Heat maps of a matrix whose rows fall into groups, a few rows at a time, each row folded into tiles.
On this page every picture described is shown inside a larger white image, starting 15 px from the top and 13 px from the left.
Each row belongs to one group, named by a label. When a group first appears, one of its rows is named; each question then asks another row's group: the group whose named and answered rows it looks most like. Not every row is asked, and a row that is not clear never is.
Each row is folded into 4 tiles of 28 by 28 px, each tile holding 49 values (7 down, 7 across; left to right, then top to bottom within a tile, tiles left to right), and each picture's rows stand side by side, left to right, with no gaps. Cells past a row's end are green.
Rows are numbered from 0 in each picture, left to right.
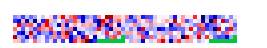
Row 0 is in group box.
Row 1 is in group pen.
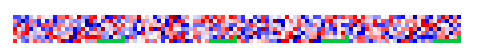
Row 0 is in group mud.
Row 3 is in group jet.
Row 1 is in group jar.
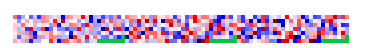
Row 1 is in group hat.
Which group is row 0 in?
pen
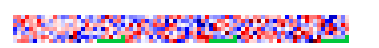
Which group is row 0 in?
jet
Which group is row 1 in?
mud
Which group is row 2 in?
hat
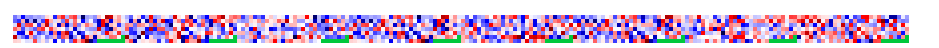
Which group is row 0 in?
box
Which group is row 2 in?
pen
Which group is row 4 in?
mud
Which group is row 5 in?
box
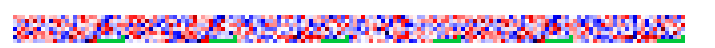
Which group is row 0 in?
hat
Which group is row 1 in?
hat
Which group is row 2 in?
mud
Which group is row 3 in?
jar
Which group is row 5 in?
mud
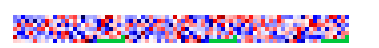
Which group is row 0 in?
box
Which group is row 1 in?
box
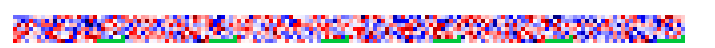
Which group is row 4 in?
hat
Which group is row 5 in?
box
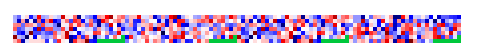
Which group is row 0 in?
box
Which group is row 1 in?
jar
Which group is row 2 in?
box
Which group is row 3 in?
pen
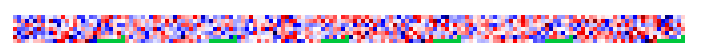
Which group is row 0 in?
box
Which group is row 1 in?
pen
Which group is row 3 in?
hat
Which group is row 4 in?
jet
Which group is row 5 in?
hat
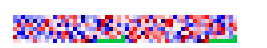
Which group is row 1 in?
hat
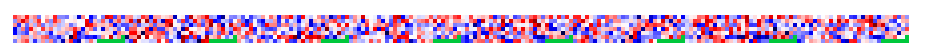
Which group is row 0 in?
jet
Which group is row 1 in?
hat
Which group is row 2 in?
mud
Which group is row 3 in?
jar
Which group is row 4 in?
jet
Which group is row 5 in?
jet
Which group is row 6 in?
jet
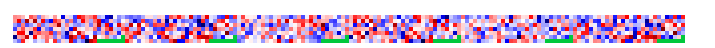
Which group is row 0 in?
hat
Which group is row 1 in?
mud
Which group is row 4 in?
pen
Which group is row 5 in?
mud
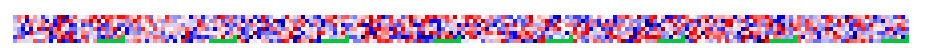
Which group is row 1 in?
jet
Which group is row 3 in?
jet
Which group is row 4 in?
hat
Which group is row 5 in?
mud
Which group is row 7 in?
pen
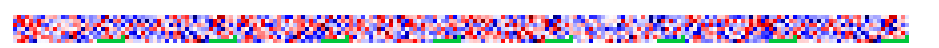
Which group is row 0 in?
jet
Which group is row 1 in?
box
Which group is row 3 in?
pen
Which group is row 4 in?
hat
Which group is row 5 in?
pen
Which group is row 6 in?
jet
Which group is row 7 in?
box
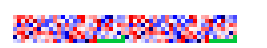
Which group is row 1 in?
hat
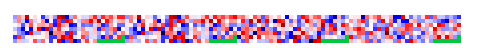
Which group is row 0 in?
jar
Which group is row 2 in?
hat
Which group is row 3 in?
pen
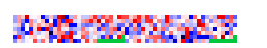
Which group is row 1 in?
jet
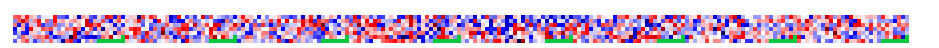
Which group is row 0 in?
jet
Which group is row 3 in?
jet
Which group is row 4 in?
pen
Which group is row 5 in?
mud
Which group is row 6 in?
jar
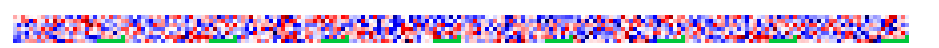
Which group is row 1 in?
mud
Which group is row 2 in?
jar
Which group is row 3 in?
pen
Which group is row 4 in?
pen
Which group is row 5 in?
box
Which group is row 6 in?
mud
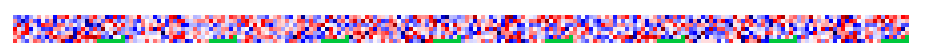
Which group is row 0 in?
mud
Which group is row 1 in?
jar
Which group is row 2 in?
jet
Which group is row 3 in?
hat
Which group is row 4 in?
jar
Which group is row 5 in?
mud
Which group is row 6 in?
box
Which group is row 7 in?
jar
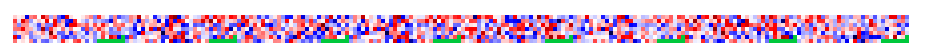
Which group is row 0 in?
pen
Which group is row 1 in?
jar
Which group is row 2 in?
jet
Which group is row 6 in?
pen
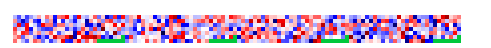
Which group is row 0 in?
mud
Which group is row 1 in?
jar
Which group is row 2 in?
hat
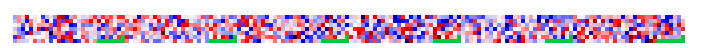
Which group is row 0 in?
jar
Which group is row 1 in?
pen
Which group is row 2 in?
jet
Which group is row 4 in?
pen
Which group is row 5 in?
hat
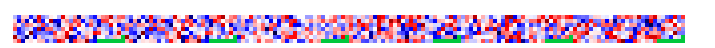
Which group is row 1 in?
box
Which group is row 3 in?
pen
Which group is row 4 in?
jar
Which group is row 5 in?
mud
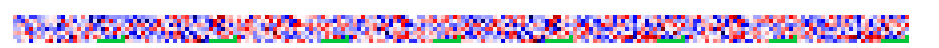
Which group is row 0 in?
pen
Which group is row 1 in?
box
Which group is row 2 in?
pen
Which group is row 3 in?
jar
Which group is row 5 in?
mud
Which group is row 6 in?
jar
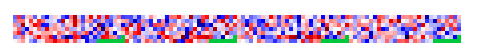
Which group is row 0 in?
jet
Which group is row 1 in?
mud
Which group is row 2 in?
mud
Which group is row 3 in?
pen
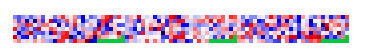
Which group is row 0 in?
box
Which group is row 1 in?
jar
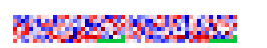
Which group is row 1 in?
mud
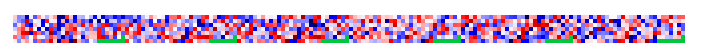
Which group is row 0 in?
pen
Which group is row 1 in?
mud
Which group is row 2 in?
mud
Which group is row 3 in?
hat
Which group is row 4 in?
jet
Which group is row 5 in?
box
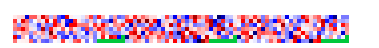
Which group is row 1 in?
hat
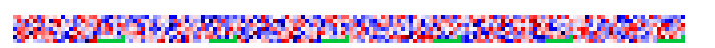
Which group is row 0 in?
hat
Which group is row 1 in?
pen
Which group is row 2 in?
box
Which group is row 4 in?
jet
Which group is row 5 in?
pen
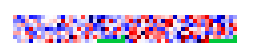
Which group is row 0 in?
pen
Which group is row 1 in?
hat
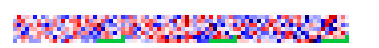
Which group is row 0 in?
jet
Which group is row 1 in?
jet
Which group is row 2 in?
box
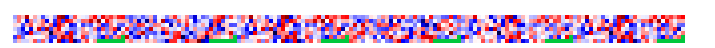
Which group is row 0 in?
jar
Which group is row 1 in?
box
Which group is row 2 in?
jar
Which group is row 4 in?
jar
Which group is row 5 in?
jar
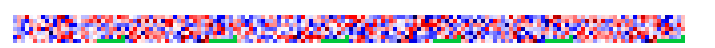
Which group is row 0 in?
jar
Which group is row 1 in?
hat
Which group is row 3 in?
jet
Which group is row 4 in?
box
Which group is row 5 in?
hat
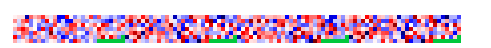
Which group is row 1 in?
hat
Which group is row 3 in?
hat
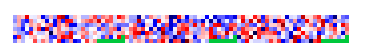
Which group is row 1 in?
pen
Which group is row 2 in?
hat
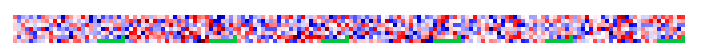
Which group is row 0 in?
pen
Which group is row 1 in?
hat
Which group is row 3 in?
box
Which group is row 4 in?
jar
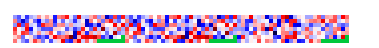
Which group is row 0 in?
mud
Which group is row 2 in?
jar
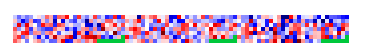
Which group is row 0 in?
mud
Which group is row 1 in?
pen
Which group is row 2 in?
pen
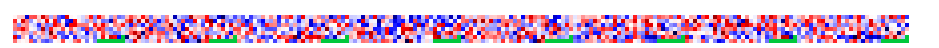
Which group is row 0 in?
pen
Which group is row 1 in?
hat
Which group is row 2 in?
mud
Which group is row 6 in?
pen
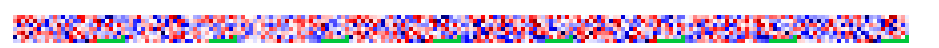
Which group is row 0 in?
hat
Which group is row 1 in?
jar
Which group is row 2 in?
jet
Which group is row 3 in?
hat
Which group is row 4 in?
jet
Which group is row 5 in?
hat
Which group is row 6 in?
jet
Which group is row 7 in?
box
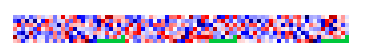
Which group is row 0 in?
box
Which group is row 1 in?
mud
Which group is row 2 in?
box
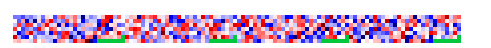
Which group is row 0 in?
box
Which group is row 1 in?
pen
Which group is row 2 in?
jet
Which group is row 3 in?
box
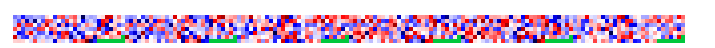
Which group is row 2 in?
jar
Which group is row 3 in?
hat
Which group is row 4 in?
hat
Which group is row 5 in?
jar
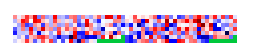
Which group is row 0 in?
jet
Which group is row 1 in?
jet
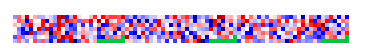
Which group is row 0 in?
jar
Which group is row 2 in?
jet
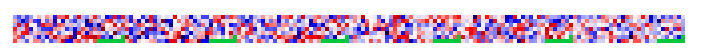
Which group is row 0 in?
mud
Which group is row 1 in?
box
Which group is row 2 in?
mud
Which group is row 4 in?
pen
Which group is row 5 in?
pen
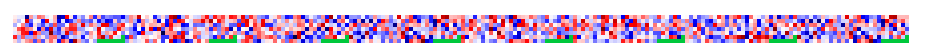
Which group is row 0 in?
pen
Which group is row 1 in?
jar
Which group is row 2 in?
jet
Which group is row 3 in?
box
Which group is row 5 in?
pen
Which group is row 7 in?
box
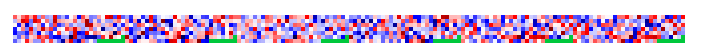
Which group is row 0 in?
jet
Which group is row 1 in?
box
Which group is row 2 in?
pen
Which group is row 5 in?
mud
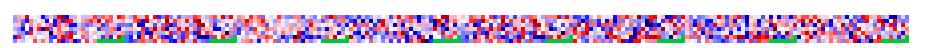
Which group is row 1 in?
jet
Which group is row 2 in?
jet
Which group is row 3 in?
box
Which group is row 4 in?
jet
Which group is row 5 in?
mud
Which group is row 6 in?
mud
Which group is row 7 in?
hat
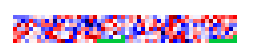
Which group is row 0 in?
mud
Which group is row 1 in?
jar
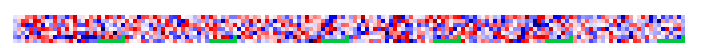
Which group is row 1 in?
pen
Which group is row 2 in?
hat
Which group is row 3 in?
jar
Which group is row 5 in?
pen
